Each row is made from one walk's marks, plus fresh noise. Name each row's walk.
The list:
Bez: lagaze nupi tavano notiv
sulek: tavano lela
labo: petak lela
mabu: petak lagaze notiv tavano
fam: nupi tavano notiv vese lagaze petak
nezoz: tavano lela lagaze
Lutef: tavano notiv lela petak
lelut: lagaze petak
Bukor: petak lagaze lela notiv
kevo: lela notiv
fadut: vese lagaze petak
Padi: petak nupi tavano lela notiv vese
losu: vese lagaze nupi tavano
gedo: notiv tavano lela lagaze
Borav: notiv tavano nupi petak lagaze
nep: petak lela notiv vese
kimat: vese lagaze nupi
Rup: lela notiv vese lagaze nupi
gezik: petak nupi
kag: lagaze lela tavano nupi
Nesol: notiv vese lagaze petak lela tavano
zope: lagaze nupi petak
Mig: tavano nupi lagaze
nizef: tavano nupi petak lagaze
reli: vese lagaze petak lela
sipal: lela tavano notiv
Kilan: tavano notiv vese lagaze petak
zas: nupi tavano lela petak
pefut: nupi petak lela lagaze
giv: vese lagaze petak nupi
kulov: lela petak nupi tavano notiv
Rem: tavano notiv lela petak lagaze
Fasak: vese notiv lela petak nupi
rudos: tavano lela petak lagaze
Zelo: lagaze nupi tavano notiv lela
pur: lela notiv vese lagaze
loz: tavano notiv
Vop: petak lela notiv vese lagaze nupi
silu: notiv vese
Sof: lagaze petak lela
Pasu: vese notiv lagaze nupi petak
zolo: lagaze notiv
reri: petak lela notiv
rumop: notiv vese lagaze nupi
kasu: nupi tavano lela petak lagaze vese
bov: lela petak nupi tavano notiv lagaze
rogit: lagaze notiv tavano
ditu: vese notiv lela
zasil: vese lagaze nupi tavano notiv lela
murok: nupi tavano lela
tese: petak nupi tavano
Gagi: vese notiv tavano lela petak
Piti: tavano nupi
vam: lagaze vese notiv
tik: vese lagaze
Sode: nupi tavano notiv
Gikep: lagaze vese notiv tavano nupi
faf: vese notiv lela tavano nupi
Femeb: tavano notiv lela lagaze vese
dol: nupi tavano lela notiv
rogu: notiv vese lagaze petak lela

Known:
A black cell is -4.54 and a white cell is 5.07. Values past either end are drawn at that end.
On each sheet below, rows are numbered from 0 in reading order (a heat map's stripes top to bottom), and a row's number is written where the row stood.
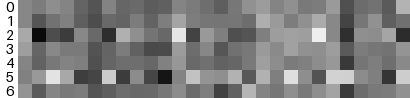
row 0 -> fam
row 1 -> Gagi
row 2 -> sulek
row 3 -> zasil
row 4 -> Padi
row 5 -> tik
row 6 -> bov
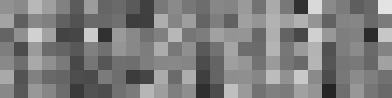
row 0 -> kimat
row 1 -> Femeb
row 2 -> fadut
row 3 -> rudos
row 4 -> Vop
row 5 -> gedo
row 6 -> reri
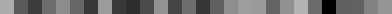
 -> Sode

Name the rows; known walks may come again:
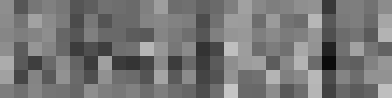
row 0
Padi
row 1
Vop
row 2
fam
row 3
reri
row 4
Sode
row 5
kag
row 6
nizef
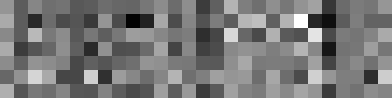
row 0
bov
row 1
loz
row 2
pefut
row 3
dol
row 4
Fasak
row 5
fadut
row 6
Zelo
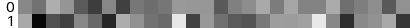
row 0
rogu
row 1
sulek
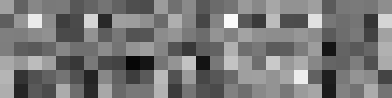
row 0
zasil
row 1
lelut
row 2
Kilan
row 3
tese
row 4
zolo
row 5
sipal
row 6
murok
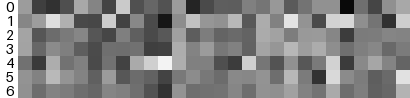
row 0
Piti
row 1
tik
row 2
faf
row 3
Femeb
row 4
labo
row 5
kimat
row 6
losu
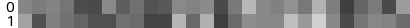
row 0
mabu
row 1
gedo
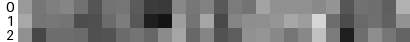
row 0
Gikep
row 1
rogit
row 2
Lutef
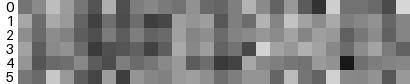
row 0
giv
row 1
pur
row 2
Nesol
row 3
ditu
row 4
kulov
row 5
reli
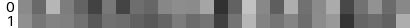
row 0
Bukor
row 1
Borav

